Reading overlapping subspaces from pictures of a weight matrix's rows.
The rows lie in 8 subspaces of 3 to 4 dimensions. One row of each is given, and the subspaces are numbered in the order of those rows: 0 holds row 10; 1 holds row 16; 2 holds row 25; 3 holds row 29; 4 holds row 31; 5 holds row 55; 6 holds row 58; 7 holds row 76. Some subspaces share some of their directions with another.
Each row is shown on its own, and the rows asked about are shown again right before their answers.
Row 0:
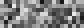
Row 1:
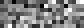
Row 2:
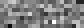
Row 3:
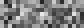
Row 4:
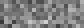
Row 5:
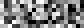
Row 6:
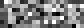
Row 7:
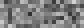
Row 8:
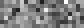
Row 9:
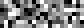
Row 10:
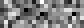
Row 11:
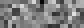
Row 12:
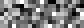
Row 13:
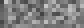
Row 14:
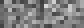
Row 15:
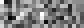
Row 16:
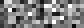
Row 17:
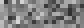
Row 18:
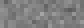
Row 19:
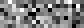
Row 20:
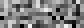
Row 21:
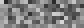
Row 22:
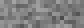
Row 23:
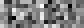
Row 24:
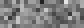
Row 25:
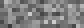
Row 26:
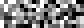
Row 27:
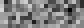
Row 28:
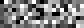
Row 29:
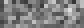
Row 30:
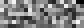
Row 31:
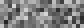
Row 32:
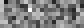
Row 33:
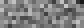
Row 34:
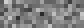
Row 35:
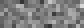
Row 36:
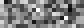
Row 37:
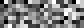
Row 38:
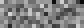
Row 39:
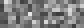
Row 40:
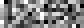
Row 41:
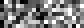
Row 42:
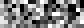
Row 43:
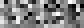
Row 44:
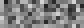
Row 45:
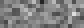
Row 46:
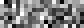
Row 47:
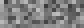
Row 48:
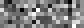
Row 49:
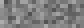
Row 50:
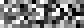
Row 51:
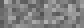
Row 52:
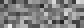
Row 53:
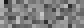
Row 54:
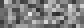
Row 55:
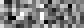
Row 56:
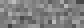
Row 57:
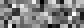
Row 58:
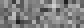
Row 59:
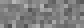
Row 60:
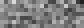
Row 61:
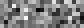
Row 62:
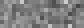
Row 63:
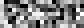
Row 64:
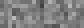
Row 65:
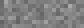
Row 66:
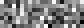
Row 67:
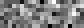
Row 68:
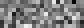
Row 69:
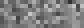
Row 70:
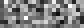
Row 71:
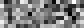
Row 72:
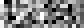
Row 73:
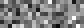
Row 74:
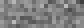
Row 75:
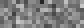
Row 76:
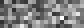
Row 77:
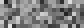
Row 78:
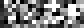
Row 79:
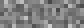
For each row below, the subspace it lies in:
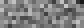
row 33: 1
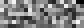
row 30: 1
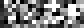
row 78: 6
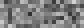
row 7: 3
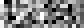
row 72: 5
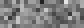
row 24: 6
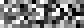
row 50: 3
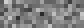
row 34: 4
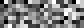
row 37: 2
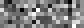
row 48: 7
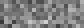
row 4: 2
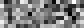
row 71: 3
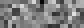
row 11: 5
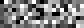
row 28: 3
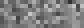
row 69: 7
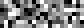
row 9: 0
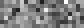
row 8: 6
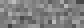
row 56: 3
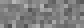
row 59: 1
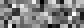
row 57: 5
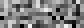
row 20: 7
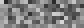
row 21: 2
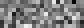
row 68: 3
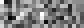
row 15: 5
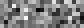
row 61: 4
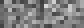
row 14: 1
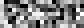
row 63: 1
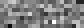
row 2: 2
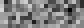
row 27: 3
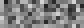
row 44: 7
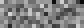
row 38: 1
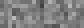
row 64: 5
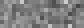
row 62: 6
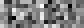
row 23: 5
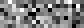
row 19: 7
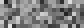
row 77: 5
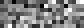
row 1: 1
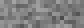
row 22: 7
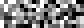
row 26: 3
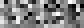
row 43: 7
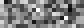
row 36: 7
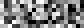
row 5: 2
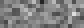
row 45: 0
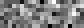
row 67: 6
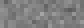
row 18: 0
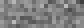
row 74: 2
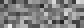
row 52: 2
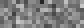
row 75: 6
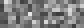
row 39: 3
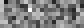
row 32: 1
